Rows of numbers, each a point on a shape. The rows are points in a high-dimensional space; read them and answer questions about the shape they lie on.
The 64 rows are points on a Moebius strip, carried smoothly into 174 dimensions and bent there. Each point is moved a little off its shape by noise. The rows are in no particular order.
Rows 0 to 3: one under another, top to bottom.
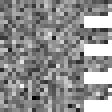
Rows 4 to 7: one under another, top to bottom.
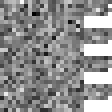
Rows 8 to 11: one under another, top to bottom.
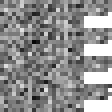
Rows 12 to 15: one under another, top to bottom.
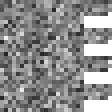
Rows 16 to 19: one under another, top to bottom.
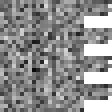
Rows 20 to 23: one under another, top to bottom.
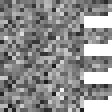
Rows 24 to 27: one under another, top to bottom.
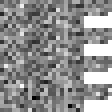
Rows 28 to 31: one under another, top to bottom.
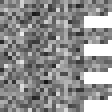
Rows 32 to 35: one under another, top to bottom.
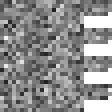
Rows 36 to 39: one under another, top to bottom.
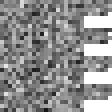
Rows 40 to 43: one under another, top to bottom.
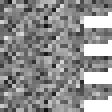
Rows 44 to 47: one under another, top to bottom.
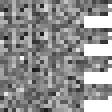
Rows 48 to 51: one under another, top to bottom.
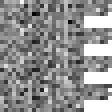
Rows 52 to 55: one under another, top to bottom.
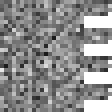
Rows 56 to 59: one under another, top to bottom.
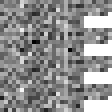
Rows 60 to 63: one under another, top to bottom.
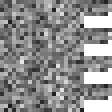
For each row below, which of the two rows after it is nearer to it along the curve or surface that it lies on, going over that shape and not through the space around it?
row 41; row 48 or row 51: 48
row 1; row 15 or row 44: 44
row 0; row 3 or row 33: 3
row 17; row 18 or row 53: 53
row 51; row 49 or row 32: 32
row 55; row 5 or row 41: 5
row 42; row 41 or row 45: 45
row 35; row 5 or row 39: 5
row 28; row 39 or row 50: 50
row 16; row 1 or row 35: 35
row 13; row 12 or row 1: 12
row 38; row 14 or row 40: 40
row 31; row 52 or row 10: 10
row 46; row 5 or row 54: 54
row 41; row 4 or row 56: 56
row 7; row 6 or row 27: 27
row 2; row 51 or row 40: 40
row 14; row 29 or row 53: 53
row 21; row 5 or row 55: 5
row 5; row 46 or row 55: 55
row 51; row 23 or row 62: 23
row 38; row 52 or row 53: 53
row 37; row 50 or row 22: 22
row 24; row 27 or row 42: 27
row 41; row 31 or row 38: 38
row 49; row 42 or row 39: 39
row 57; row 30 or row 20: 30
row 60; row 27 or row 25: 27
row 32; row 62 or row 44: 44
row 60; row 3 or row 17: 3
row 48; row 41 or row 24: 24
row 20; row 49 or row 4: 4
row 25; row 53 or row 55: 53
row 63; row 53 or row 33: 53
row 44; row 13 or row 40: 40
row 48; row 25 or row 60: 25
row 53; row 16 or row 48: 16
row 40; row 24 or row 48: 24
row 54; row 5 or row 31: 5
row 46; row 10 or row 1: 1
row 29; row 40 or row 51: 40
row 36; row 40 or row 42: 40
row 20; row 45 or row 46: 45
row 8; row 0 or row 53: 53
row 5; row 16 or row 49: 16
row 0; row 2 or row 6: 6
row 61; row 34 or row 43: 43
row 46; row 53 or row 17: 17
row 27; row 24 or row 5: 24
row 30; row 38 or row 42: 38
